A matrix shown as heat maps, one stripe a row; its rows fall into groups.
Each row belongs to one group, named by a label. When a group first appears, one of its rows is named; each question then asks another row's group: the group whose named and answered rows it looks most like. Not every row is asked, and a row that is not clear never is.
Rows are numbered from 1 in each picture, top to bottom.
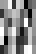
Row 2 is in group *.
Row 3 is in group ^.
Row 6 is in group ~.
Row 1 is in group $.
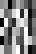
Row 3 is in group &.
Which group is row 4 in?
^
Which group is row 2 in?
^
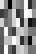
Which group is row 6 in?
&
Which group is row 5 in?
*
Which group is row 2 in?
~
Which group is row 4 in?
&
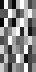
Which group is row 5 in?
~
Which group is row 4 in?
^
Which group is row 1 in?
&
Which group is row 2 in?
~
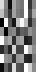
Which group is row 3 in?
&
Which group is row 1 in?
^
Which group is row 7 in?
$
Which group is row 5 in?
$
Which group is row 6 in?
~
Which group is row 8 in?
~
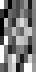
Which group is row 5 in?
&
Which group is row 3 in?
&
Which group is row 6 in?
$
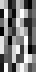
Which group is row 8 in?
&
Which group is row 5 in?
^
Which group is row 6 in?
^
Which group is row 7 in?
~
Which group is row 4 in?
&
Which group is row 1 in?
$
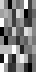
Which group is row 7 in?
&
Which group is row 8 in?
$
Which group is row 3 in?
$
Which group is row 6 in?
*
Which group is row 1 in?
^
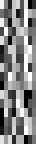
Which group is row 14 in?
~
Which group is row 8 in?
^
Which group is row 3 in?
^
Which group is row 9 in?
~
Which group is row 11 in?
$
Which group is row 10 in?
~
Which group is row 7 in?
~
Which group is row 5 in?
^
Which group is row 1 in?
^
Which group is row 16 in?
$
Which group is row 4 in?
&
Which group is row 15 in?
~
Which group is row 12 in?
$
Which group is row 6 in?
~
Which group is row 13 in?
&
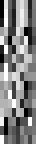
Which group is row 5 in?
^
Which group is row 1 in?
&
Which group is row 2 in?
&
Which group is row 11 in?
$
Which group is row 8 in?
&
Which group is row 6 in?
&
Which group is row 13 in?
$
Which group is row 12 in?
*
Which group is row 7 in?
~
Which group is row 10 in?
$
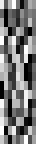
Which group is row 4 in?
$
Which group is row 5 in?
*
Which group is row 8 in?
$
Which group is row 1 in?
*
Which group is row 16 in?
^
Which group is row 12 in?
^
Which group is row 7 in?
^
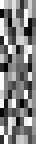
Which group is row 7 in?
^
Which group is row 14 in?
~
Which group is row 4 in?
$
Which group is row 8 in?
*
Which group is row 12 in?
*
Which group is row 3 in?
^
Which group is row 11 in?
^
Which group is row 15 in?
$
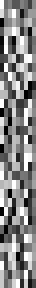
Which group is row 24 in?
&
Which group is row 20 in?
$
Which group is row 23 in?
$
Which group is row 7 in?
~
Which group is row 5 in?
&
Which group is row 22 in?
^
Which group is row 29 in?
~
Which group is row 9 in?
~
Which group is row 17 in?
~
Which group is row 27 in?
~
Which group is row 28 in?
*
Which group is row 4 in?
*
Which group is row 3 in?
~
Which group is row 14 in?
^
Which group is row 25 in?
^
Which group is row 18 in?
~
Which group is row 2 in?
*
